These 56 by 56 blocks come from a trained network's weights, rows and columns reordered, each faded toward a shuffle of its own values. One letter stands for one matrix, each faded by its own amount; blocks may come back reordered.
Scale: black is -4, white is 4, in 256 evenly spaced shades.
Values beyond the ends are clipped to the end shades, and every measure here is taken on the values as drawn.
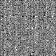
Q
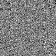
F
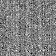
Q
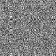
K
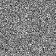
F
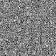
F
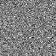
K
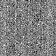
Q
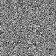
F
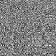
K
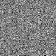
F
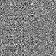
K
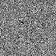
F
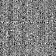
Q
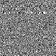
K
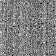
Q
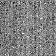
Q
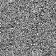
F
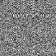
K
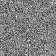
F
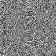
F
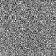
K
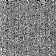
Q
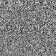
K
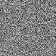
F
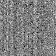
Q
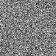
F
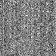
Q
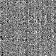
Q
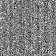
Q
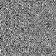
K
